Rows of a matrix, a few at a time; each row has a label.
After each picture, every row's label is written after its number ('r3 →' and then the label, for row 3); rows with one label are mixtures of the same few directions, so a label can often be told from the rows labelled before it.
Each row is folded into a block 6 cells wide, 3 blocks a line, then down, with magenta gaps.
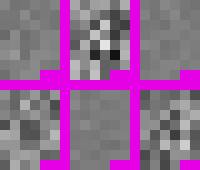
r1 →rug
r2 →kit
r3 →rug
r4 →rug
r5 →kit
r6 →kit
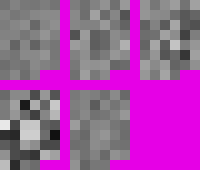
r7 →kit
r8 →rug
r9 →kit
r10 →rug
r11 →rug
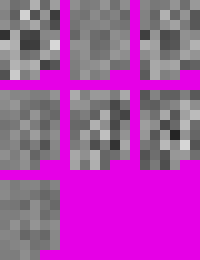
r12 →rug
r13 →rug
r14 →rug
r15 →kit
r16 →kit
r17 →kit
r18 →kit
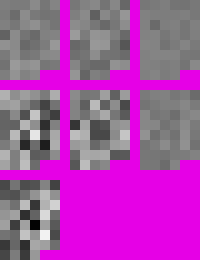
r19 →rug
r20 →rug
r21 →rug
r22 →kit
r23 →rug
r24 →kit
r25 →kit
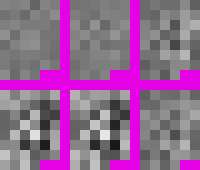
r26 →rug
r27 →kit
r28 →kit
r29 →kit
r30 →kit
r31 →kit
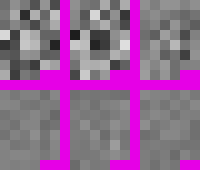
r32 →rug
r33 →rug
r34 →kit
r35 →kit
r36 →kit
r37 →rug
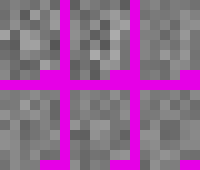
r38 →rug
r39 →kit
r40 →kit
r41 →rug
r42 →rug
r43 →rug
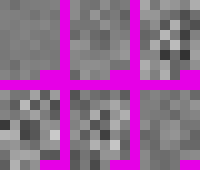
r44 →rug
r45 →rug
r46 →kit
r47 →rug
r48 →kit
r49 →rug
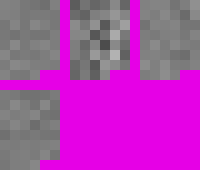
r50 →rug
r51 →kit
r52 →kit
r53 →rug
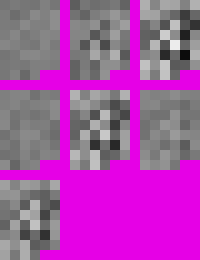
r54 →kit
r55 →kit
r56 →kit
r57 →rug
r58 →kit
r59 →kit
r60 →kit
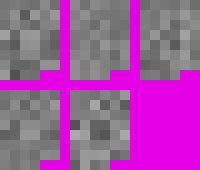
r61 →rug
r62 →kit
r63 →kit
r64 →rug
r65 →rug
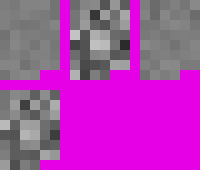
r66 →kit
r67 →rug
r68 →rug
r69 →rug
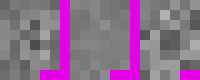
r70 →kit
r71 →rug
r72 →rug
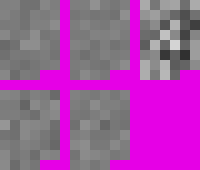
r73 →rug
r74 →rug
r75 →kit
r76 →rug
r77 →rug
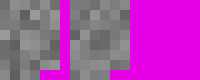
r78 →rug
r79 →rug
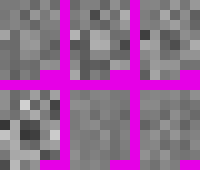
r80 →rug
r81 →rug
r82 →rug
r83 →rug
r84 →kit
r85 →kit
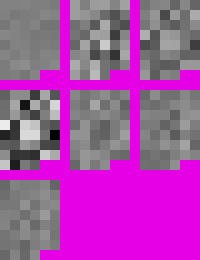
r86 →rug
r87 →kit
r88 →rug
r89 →rug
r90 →rug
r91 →kit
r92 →kit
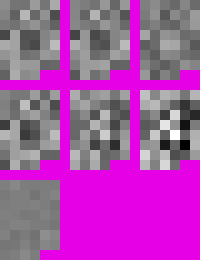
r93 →rug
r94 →rug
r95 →rug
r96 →rug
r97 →kit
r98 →kit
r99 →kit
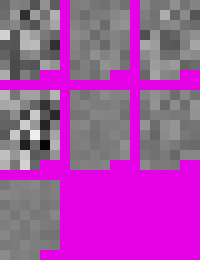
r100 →rug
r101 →kit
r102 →rug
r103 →kit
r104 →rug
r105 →rug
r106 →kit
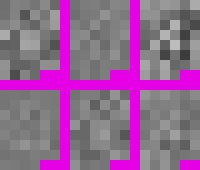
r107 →rug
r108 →kit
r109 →kit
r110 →kit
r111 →rug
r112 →kit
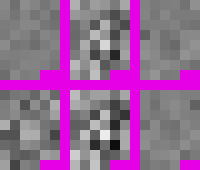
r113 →rug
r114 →kit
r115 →rug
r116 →rug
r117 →kit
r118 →rug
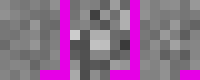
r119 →kit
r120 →rug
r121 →kit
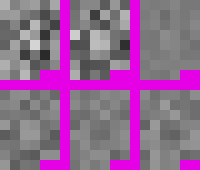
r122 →kit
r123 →rug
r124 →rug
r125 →rug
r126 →rug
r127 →rug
